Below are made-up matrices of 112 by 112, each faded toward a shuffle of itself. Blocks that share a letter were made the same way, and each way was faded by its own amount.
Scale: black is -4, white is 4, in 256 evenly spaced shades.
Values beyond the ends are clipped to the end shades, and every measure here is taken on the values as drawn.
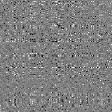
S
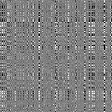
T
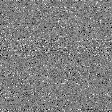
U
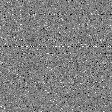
U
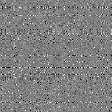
S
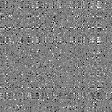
S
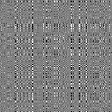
T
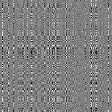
T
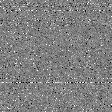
U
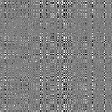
T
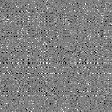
S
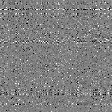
S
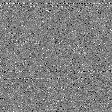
U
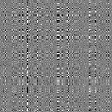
T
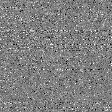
U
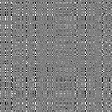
T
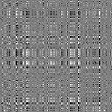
T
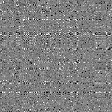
S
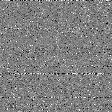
U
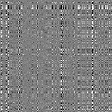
T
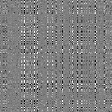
T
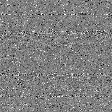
U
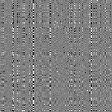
T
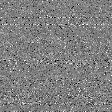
U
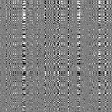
T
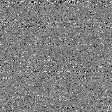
U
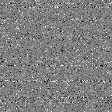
U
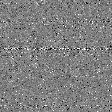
U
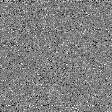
U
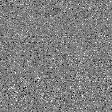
U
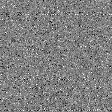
U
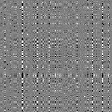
T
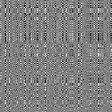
T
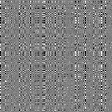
T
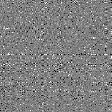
S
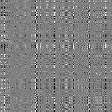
T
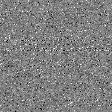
U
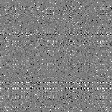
S
